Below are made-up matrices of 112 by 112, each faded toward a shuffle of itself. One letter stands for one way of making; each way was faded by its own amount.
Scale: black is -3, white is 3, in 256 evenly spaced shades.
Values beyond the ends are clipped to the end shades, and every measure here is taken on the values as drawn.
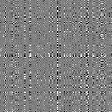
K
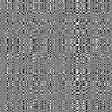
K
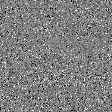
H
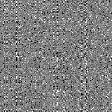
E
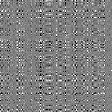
K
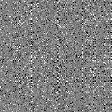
E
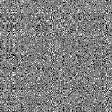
E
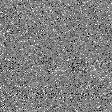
H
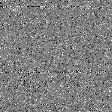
H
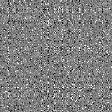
E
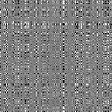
K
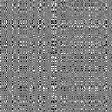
K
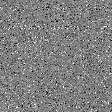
H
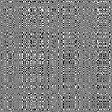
K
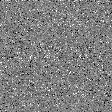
H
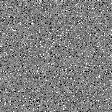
H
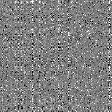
E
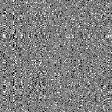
E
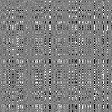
K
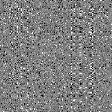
E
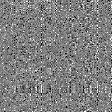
E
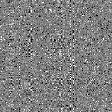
E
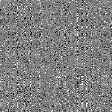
E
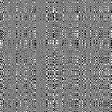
K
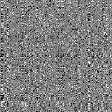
E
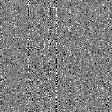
E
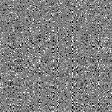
E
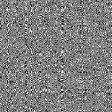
E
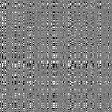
K
